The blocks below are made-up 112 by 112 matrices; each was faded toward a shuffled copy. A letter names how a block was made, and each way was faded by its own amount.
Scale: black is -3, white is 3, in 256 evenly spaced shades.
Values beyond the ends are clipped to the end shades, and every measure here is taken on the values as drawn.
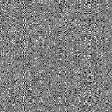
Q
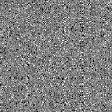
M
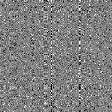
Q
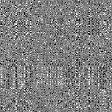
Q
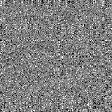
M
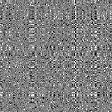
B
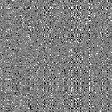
B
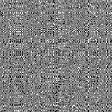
B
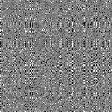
B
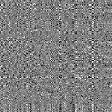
B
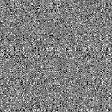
M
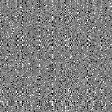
Q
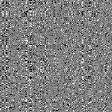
Q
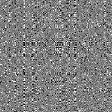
Q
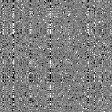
B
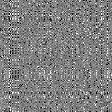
B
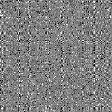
Q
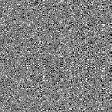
M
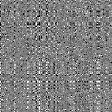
B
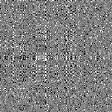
Q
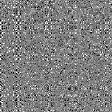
Q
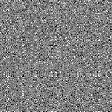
M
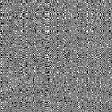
B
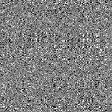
M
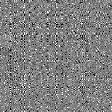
Q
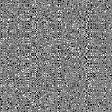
Q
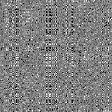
B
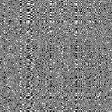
B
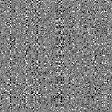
Q
